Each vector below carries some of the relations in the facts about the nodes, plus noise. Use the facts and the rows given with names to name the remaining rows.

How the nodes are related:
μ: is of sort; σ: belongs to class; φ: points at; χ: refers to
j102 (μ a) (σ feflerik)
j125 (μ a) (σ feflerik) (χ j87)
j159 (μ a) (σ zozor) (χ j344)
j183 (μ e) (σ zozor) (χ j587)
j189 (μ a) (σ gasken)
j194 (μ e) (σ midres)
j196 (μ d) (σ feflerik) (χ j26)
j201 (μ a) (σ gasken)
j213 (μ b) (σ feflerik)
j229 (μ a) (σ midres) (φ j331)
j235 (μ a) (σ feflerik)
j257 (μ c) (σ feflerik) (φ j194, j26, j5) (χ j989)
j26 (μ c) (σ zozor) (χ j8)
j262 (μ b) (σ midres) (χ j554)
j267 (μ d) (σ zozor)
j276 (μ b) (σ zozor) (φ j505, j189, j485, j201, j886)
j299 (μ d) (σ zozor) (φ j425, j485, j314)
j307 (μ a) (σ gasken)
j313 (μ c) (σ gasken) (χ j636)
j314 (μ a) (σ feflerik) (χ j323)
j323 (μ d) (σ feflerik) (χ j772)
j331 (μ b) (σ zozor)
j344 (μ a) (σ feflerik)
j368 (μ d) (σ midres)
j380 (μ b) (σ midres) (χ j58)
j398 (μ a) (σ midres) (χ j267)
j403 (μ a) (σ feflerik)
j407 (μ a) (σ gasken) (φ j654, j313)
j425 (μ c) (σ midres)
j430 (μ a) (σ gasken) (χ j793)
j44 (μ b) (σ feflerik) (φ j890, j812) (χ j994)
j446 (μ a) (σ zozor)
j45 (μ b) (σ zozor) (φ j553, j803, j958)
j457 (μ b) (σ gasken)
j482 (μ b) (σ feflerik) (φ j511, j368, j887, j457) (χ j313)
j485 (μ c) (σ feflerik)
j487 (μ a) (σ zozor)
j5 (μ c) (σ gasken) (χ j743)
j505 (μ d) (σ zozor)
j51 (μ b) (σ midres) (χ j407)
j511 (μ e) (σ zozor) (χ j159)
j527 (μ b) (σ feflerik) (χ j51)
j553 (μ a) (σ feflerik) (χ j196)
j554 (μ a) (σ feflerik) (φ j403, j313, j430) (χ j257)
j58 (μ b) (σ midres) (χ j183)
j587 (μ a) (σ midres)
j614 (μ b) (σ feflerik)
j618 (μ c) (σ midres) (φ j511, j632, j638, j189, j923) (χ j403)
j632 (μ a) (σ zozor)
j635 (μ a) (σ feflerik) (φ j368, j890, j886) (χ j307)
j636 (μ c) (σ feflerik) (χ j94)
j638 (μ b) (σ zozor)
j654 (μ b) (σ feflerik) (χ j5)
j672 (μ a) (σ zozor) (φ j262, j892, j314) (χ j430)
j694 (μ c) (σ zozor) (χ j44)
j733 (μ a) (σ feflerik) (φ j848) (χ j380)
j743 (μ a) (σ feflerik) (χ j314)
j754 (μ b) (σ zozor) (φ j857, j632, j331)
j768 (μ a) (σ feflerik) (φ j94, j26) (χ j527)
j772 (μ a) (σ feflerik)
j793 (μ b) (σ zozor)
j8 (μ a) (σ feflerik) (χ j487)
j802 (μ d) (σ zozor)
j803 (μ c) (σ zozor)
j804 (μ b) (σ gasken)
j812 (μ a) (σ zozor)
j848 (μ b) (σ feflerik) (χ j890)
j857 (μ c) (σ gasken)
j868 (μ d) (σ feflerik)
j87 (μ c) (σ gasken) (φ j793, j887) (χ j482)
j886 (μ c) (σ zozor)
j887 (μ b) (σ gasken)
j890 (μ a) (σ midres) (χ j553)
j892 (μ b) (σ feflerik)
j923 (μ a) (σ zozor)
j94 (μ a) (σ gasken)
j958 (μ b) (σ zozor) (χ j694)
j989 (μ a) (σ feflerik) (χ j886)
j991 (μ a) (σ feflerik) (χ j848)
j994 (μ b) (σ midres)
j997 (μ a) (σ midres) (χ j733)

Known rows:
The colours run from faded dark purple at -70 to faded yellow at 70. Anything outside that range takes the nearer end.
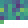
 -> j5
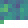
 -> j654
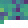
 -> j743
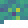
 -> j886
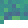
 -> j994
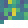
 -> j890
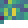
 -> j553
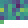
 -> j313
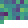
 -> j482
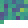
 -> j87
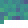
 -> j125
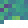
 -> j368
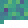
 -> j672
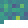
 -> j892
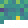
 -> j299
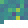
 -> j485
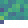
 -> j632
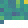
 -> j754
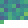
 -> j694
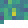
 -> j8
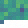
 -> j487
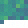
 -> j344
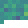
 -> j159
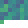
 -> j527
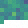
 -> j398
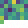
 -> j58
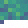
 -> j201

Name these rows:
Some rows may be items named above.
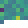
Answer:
j505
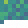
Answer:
j94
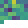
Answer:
j733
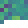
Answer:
j368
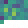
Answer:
j848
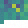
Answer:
j511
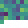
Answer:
j482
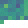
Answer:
j958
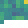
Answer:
j45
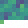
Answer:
j262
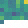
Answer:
j754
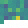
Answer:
j425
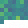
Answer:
j868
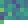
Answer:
j636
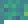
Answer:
j159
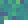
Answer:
j635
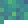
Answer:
j398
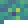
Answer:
j886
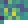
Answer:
j196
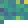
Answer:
j276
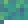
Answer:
j446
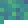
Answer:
j398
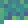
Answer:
j194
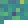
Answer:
j803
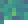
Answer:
j991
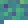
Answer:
j857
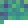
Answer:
j618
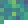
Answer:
j997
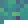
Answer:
j430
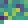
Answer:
j26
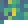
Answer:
j890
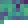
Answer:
j314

